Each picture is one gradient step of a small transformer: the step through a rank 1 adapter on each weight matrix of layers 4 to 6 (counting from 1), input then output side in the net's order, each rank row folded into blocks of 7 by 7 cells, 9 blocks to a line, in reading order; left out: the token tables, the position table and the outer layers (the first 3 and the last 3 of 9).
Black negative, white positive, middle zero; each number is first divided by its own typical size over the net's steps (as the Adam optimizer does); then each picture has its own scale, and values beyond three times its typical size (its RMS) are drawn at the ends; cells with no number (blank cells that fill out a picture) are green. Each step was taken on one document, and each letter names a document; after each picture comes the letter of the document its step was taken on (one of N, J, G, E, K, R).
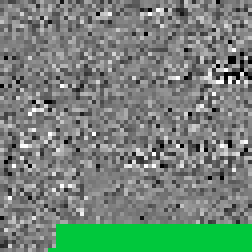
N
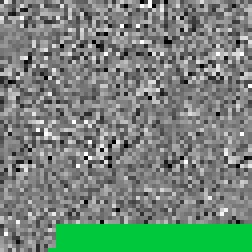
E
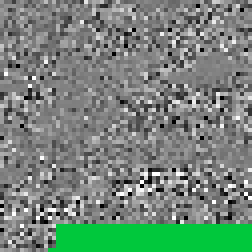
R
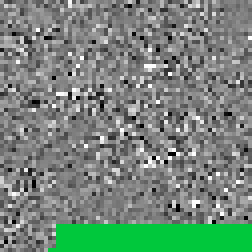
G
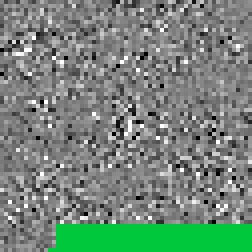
G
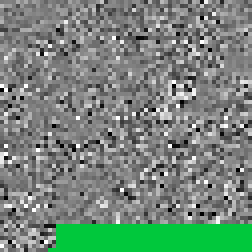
R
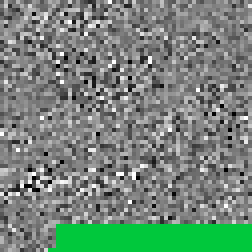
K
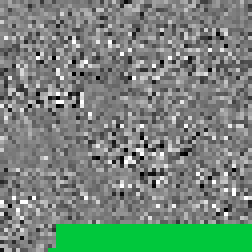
G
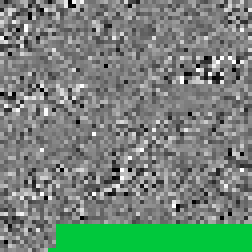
G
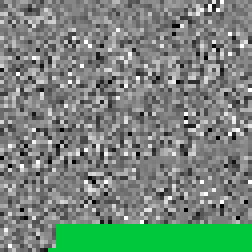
E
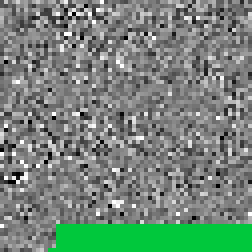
E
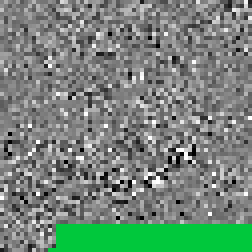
R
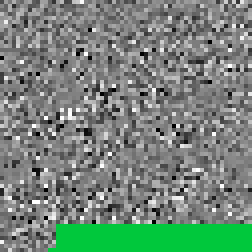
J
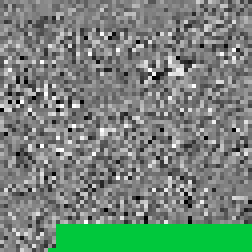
E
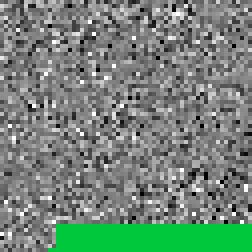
J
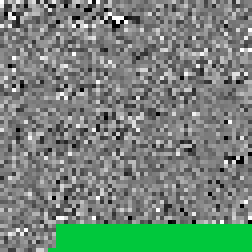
J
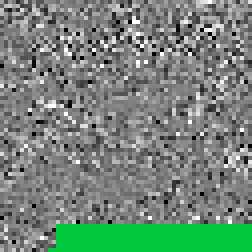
E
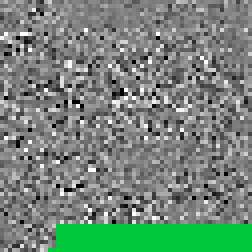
K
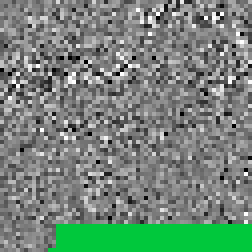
E
